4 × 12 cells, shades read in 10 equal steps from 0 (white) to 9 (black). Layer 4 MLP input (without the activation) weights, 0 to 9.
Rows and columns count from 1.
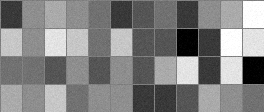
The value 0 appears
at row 1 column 12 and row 2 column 11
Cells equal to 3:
5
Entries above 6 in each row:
3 2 2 2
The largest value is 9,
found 2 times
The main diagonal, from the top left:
7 4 6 5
